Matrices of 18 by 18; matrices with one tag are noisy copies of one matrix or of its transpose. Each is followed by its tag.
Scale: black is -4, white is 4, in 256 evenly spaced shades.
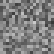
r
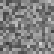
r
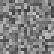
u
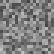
r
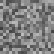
r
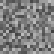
r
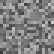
u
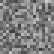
r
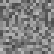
r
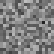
u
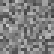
u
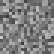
u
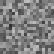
u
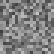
r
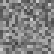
r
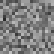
r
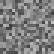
u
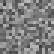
u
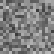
r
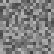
r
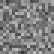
r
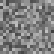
r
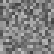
r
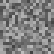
r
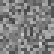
u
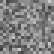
r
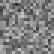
r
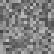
r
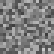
u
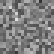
u
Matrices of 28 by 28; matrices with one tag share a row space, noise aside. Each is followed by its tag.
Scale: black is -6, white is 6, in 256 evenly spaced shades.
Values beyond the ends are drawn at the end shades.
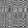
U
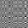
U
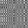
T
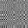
T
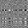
U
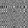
T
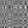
U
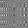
T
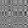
U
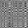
U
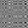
U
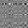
U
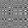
U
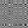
U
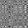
U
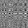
U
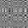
U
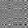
U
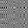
T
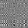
T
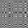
U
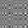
U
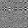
U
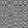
U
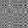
U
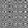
U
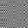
T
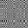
T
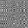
T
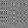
T
